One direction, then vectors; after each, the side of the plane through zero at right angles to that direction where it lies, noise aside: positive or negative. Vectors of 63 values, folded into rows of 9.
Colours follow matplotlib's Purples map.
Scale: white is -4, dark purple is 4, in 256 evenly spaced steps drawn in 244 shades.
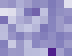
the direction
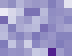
positive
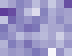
negative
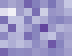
positive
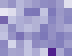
positive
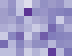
positive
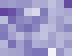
negative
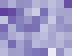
negative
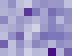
positive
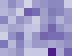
positive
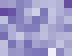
negative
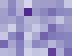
positive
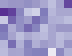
negative
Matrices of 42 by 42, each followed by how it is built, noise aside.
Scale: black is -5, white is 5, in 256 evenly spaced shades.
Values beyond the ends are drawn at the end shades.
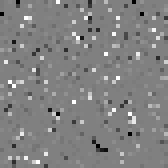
sparse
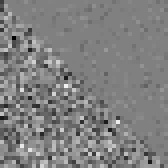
lower triangular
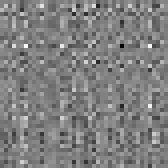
low rank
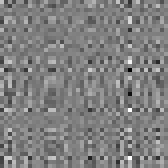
low rank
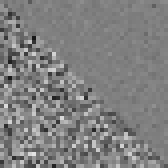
lower triangular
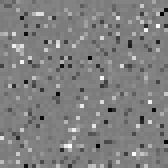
sparse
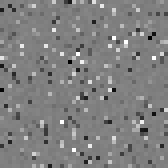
sparse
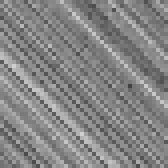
Toeplitz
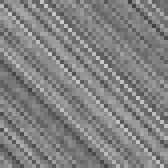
Toeplitz
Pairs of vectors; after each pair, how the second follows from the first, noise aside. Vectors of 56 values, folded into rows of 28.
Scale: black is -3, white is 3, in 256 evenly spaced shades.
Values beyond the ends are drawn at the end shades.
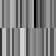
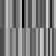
shuffled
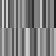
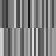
wrapped around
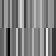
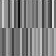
shuffled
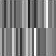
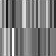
wrapped around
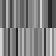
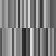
wrapped around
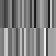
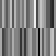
wrapped around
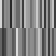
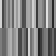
shuffled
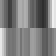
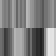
wrapped around
